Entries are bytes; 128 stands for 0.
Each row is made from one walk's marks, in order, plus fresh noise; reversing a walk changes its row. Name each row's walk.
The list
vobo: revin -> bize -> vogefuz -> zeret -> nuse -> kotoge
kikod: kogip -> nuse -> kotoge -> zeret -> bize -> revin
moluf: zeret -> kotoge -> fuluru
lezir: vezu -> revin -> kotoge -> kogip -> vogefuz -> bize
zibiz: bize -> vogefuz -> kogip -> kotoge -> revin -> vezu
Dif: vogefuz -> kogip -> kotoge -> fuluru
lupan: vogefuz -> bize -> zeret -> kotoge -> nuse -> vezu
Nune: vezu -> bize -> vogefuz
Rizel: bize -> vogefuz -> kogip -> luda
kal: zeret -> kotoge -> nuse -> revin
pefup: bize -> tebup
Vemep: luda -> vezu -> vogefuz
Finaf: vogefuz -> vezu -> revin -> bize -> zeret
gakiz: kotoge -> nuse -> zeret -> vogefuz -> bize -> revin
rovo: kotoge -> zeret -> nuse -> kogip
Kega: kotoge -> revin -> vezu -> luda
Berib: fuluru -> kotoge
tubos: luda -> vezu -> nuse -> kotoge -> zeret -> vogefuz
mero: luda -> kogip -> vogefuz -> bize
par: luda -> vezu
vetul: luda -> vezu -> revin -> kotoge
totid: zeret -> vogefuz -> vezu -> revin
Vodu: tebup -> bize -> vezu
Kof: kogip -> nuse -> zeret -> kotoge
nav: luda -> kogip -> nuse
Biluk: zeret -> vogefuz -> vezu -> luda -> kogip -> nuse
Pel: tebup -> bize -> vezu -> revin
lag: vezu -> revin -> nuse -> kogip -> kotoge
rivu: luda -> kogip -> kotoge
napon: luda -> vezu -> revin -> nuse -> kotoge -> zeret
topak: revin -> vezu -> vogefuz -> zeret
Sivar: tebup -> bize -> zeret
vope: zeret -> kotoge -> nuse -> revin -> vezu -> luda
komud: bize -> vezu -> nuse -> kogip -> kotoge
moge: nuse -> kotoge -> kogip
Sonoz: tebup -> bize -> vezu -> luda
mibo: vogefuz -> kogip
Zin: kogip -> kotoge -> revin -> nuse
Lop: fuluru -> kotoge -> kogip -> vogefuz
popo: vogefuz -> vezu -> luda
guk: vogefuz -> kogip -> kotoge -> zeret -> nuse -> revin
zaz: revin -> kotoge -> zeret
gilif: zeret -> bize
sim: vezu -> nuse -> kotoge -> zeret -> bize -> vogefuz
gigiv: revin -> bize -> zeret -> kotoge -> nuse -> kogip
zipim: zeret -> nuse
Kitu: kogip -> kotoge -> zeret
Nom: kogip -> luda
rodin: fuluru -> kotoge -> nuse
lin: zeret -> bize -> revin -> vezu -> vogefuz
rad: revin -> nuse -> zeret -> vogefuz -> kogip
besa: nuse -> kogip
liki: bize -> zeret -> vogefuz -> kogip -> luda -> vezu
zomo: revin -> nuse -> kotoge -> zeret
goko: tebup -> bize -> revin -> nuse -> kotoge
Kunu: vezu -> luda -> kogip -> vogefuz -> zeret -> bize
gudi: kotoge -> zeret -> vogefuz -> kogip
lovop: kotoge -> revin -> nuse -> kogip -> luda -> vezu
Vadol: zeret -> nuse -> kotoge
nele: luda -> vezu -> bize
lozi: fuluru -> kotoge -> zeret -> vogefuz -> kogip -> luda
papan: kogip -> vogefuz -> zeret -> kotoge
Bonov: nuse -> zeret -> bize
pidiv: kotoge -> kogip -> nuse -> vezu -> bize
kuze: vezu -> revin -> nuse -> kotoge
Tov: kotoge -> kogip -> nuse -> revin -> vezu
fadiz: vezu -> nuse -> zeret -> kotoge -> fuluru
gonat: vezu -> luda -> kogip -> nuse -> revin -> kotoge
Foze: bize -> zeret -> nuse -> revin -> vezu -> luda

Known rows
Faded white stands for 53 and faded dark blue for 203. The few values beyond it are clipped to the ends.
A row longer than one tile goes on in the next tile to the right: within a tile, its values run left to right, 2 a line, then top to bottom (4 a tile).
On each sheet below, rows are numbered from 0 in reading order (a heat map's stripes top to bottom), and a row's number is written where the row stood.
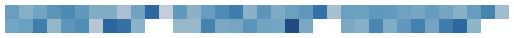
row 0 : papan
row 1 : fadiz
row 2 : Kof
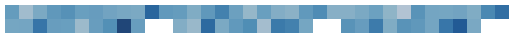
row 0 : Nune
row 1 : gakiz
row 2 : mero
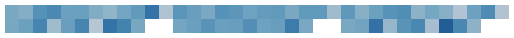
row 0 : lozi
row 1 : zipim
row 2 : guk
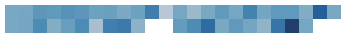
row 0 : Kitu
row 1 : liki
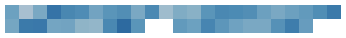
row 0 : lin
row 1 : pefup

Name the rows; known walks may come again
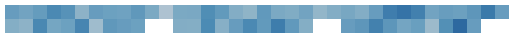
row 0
kal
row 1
Zin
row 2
Sivar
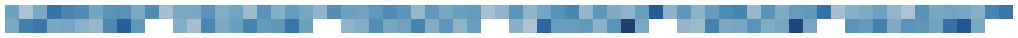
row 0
lin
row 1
lovop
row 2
zomo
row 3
sim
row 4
fadiz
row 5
mero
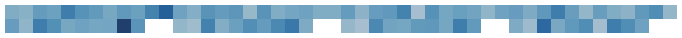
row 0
Sonoz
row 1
Tov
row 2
kuze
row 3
gakiz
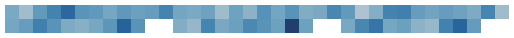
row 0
Pel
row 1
gonat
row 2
Finaf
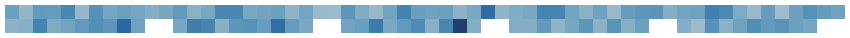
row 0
lag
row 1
rad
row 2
Biluk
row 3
Berib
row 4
rodin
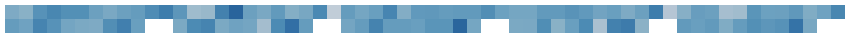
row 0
pefup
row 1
totid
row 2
Bonov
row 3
Kitu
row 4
Nom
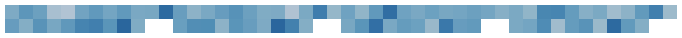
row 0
nav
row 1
mibo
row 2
vobo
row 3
Lop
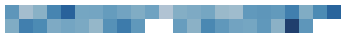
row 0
topak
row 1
nele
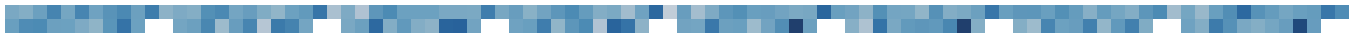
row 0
gilif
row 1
lozi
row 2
zibiz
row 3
papan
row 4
Nune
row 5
pidiv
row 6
Vadol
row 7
Vodu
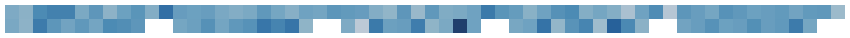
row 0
goko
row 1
besa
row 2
tubos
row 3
guk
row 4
zipim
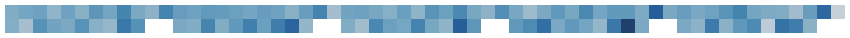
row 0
vetul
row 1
Kof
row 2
napon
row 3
liki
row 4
gudi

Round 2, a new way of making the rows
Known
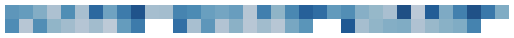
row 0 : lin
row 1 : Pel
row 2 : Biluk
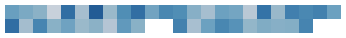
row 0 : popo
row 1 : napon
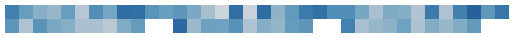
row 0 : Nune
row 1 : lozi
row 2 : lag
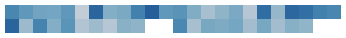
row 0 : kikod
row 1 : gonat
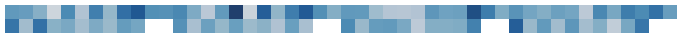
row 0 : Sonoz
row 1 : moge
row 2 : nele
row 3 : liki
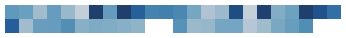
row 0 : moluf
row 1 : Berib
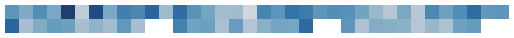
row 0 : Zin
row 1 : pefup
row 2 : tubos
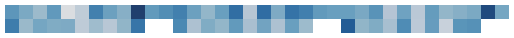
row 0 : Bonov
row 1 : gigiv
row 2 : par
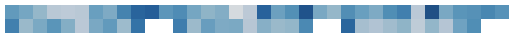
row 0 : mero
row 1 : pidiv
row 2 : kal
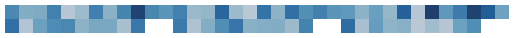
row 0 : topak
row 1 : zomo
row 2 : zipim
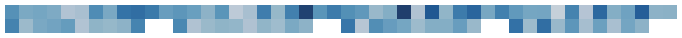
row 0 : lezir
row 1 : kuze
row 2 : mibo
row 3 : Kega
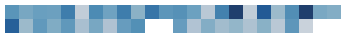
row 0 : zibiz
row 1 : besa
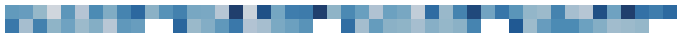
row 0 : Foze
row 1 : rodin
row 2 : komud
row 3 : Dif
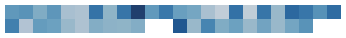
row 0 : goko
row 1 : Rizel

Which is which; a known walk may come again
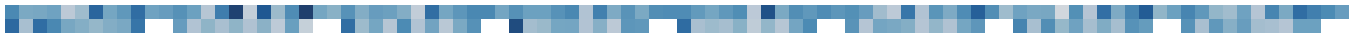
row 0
Finaf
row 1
besa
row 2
lovop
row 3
lupan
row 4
kal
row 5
Vemep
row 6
vope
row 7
sim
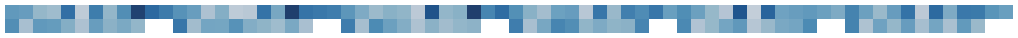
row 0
vetul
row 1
fadiz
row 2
Kof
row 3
napon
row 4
Lop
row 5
gigiv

